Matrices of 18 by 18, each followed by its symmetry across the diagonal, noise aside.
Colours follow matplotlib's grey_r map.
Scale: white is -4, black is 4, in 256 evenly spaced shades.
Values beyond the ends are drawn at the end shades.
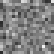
antisymmetric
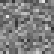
neither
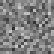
antisymmetric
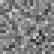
symmetric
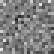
symmetric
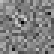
symmetric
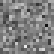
antisymmetric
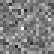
neither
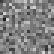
neither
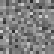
antisymmetric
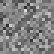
symmetric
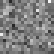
neither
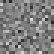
antisymmetric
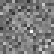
symmetric
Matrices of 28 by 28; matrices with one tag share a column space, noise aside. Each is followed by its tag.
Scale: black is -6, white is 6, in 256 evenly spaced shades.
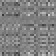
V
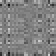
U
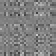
V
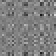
V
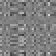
V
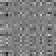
V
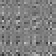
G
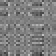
V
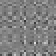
G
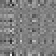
U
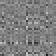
G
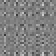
V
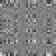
U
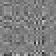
G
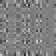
U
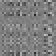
V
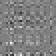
G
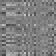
V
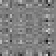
U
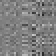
V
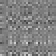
G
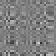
G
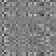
V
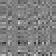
G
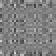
U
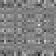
U
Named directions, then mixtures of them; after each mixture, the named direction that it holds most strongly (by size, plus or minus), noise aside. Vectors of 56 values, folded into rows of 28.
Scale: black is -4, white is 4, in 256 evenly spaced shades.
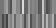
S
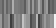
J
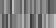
J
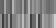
J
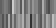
S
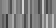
S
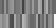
J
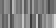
J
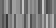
S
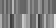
J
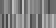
S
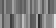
J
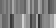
J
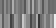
J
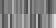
J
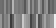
J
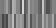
S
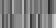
J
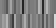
S
